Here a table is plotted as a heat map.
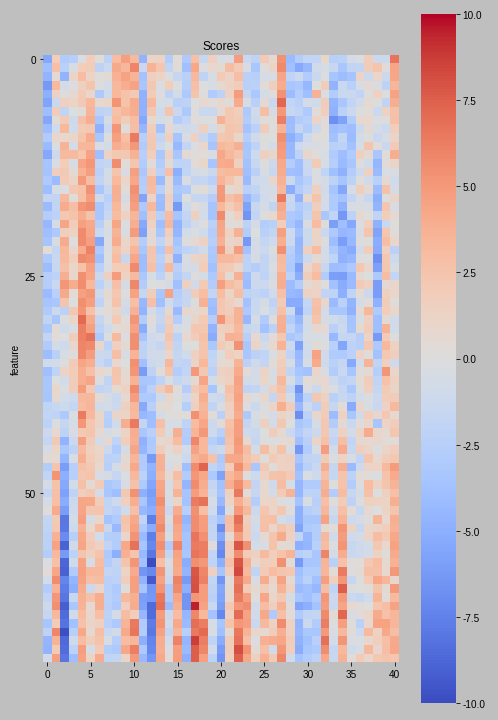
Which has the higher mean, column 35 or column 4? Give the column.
4
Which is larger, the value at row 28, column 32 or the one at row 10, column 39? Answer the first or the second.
the first
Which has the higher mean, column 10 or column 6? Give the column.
10
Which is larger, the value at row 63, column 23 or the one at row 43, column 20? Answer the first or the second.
the first
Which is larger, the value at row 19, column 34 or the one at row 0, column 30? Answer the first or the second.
the second
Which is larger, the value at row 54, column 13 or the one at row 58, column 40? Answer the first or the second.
the first
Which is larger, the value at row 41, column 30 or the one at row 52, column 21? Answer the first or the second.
the second
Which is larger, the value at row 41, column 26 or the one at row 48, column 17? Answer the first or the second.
the second
